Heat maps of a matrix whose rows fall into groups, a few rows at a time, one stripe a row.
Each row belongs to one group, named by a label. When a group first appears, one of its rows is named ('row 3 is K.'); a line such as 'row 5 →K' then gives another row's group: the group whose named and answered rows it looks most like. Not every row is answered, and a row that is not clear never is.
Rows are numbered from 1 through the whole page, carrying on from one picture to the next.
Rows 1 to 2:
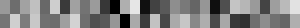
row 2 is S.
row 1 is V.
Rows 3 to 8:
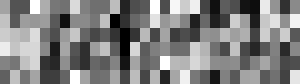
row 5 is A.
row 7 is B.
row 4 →V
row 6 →B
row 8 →S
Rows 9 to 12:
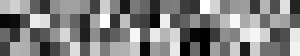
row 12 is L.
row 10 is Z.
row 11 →L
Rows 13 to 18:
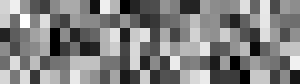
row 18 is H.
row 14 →H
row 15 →B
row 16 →B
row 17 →S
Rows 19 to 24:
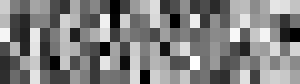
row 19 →V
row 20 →Z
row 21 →Z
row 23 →B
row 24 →V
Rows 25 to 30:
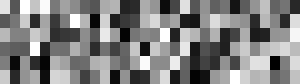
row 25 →H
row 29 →L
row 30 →Z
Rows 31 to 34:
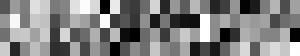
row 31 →S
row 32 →A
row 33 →H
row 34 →V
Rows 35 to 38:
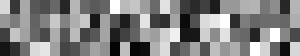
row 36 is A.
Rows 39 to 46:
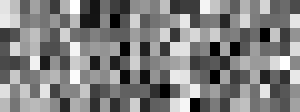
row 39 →A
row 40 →V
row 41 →B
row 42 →S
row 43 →V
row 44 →S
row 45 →H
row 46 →V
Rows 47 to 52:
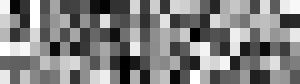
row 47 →V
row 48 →Z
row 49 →V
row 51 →A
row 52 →B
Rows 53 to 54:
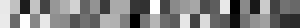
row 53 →S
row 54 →H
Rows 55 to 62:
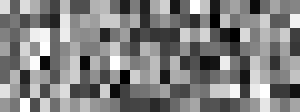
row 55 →B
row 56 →L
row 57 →H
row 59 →L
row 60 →S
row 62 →H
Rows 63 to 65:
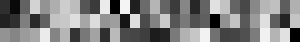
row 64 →L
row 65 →H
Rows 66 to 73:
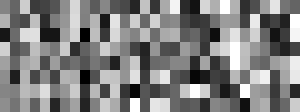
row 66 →A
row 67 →L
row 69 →Z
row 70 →V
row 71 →L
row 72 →H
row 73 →L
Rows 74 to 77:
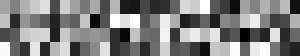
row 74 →H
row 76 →B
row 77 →Z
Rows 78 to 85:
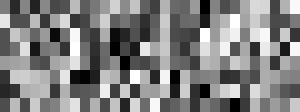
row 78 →L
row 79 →Z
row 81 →A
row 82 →A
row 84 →Z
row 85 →S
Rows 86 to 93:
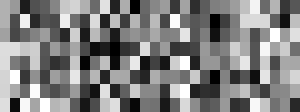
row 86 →Z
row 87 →L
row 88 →V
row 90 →V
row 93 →H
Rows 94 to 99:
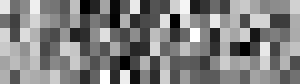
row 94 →V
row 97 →S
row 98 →A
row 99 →Z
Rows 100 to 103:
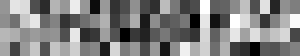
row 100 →A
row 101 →V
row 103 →S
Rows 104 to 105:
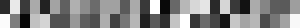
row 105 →V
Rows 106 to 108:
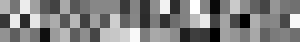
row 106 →B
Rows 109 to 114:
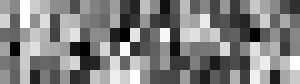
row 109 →H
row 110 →H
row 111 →B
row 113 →L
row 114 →L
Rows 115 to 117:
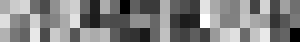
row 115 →A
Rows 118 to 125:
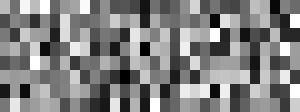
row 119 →L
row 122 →B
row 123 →A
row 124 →S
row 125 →S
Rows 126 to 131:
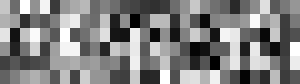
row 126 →H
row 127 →Z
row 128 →B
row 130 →L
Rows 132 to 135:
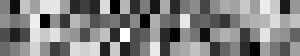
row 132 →Z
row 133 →V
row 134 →Z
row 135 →S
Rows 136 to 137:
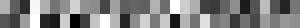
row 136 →S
